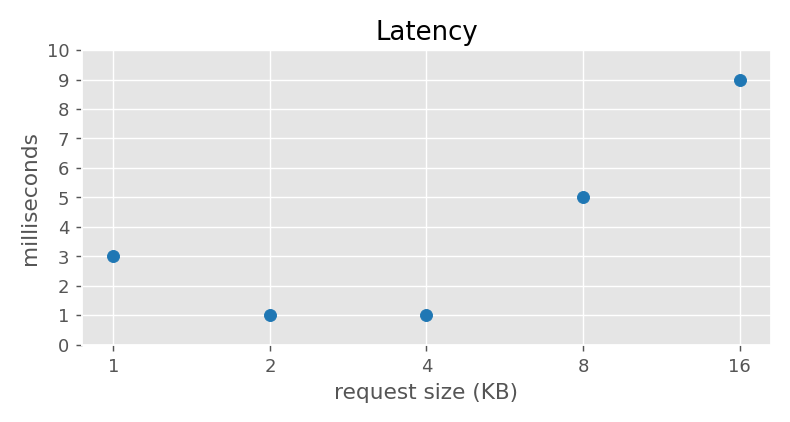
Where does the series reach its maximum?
16
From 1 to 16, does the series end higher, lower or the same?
higher
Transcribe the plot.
Title: Latency
x-axis: request size (KB), ticks 1 2 4 8 16
y-axis: milliseconds, ticks 0 1 2 3 4 5 6 7 8 9 10
Values:
3 1 1 5 9
